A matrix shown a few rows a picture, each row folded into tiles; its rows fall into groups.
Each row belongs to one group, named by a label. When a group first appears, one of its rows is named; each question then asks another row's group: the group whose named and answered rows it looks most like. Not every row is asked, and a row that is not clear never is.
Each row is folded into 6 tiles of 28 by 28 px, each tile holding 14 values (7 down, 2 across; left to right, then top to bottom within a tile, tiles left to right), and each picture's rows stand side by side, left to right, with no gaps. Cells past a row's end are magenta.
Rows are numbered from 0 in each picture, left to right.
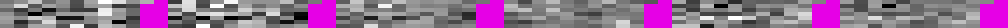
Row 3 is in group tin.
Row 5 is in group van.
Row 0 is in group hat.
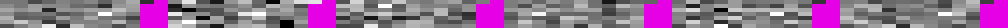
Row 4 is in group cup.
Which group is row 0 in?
cup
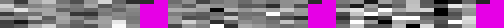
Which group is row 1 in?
cup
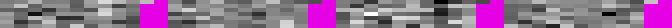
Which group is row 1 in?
tin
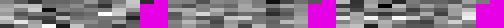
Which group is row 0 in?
cup
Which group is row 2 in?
van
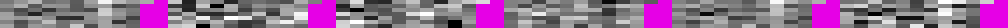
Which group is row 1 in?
van
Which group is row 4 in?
hat
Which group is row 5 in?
hat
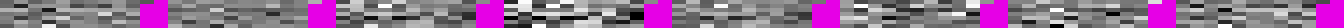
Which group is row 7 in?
cup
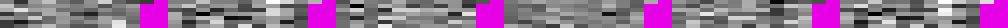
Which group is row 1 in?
hat
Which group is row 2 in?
cup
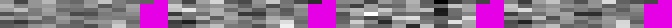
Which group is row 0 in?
tin
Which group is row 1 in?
tin
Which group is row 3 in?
tin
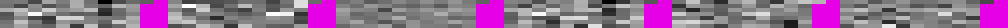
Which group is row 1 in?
cup
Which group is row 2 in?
cup
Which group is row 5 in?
cup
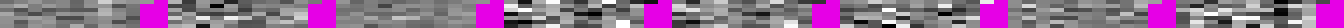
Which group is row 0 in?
hat
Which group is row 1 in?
van
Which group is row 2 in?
van
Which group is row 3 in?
tin
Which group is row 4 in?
tin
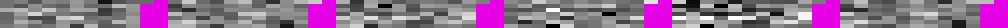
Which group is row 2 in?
van
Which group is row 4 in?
van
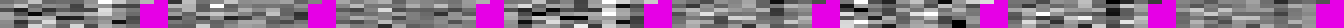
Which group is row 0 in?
hat
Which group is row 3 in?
hat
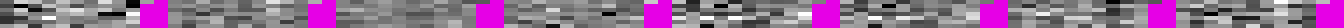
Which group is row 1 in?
hat
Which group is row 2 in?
tin
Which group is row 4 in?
van
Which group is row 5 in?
van
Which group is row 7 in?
hat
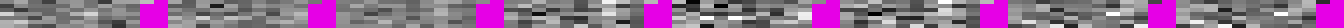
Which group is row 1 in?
van
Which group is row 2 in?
hat
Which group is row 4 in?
van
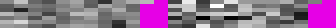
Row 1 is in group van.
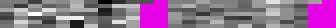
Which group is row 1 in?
hat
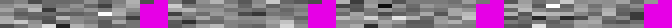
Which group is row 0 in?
cup
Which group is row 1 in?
tin
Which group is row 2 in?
van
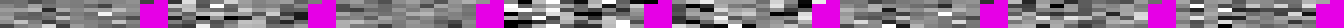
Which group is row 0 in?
cup
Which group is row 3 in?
tin
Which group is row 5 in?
cup
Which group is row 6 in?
van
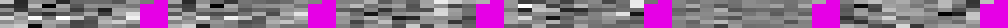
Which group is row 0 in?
van
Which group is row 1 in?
van
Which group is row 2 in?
hat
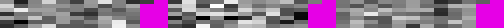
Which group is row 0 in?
tin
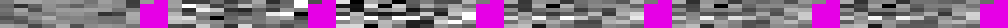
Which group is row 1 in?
cup
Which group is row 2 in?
van
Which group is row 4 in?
van
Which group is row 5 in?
van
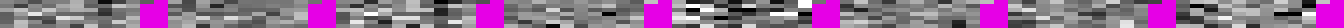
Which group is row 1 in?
van
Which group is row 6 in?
tin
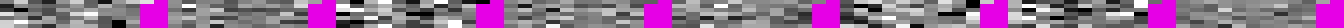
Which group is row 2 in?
tin
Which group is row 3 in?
cup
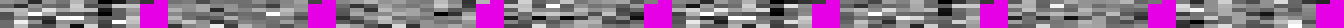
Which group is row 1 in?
cup
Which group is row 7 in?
tin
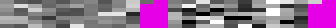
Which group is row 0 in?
cup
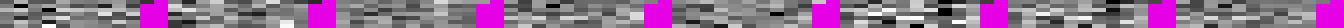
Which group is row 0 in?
cup
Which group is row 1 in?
tin
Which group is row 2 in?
hat
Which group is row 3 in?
van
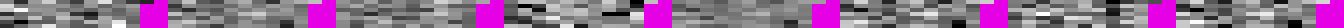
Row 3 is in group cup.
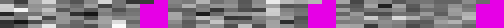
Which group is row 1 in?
hat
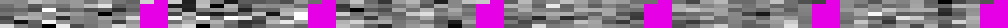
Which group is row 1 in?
van
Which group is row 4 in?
tin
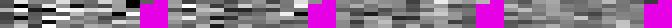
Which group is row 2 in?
hat
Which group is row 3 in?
tin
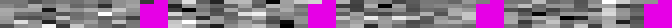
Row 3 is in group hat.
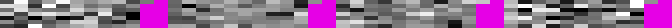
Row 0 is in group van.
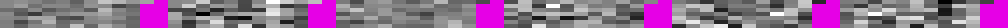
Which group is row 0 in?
hat
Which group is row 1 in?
hat
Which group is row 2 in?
tin
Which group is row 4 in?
cup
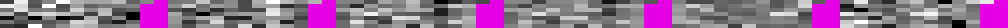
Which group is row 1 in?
hat
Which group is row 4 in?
cup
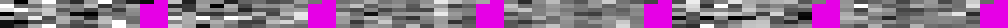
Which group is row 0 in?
tin
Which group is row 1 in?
van
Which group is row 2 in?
hat
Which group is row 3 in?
tin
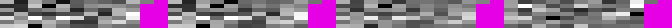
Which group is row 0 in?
van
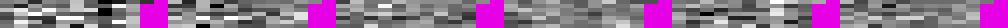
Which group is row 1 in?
van
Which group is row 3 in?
tin
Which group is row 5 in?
van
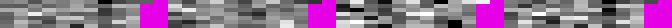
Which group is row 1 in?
tin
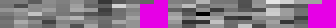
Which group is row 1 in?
hat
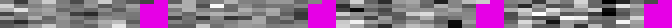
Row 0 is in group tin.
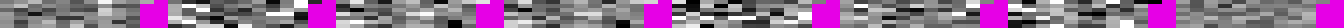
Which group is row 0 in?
hat
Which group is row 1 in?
cup
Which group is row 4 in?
van
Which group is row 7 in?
van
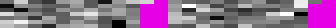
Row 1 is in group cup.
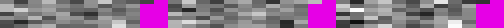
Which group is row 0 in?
tin
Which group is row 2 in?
tin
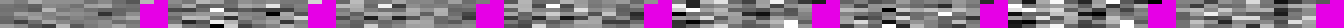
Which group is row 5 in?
cup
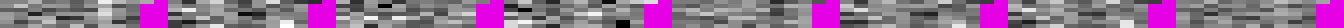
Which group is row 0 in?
hat
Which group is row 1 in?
tin
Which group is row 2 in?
van
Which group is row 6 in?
tin
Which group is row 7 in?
hat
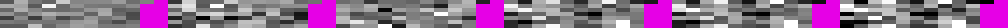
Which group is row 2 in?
cup
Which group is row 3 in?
tin
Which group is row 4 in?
tin
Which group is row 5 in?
tin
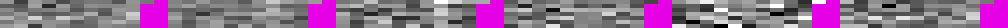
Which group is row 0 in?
van
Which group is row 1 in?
hat
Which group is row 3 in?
cup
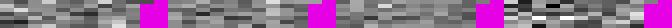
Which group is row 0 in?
tin
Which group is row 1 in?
hat
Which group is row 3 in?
van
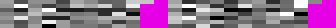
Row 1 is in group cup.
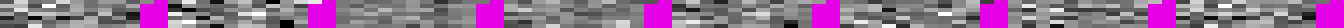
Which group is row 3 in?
tin
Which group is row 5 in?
cup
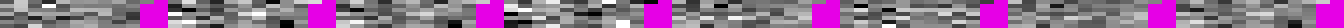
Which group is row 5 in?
cup
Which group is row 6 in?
van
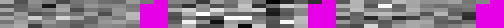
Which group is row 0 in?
van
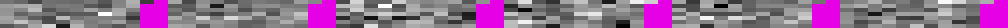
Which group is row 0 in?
cup
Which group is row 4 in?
van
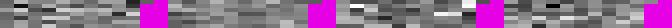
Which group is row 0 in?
cup
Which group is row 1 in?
tin
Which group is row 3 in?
van
